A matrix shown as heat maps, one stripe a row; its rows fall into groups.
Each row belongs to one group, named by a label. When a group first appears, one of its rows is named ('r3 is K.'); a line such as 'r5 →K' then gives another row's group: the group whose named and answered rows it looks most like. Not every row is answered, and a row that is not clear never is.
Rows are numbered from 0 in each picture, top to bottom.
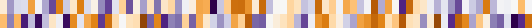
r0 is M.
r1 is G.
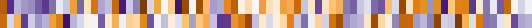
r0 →G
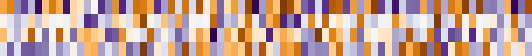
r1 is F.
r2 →M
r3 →G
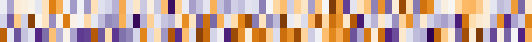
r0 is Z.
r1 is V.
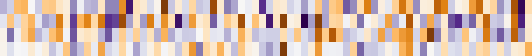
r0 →Z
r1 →M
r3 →V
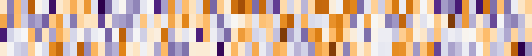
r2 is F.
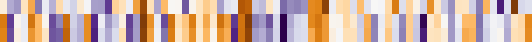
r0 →F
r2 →V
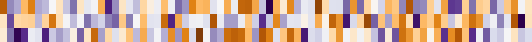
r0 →M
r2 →G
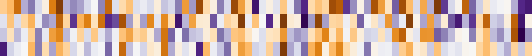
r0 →G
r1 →M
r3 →F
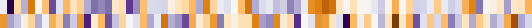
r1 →M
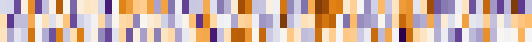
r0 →F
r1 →V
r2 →M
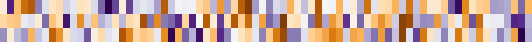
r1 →G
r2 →F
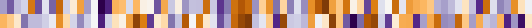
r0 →F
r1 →G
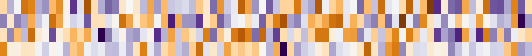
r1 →F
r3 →M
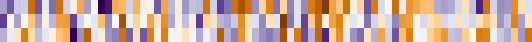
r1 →F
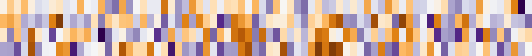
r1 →G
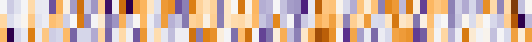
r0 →M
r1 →M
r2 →V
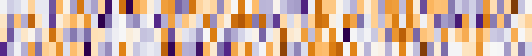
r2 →Z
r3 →F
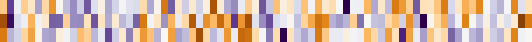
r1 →V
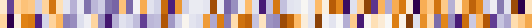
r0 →Z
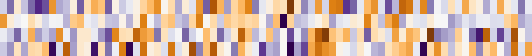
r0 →G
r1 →M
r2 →F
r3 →V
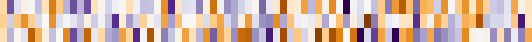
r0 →Z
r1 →Z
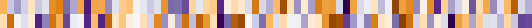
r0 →M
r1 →G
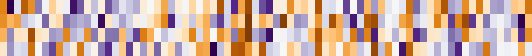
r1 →G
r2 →V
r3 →M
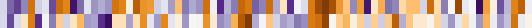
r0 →F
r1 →F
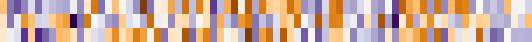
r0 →G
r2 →G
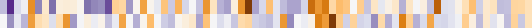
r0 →F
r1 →V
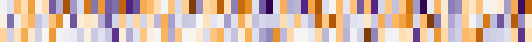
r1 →Z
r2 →Z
